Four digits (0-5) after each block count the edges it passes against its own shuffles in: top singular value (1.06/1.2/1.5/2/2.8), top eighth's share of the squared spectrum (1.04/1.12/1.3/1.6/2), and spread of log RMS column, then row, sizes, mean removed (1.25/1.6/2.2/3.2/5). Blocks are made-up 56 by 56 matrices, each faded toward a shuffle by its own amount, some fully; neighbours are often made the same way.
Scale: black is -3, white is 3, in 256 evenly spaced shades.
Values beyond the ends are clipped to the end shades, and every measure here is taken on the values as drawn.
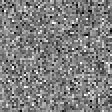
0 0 1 0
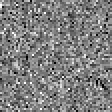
0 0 1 0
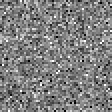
0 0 0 0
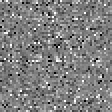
3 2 0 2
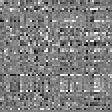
4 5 3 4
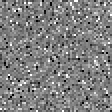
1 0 0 0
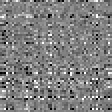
4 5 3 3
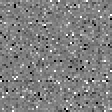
2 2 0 1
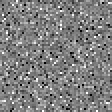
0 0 0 0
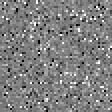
2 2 1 0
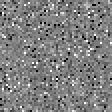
2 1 0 0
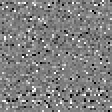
3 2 0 2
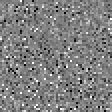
1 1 0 1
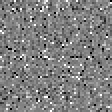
3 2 0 1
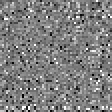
4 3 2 2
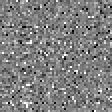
3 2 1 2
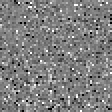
0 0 0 0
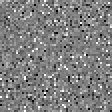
0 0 0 0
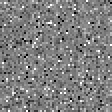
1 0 0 0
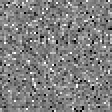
2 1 0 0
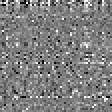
4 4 1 2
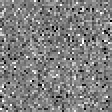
3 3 1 2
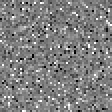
1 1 0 0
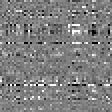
4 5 2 3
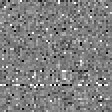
3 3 0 1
